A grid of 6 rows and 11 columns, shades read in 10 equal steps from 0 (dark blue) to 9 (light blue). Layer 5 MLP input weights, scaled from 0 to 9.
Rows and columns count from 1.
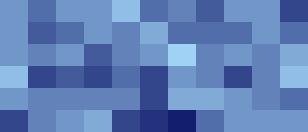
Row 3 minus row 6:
4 0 0 -4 3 5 9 1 0 -1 1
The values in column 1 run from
2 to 8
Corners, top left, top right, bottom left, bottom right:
6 2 2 6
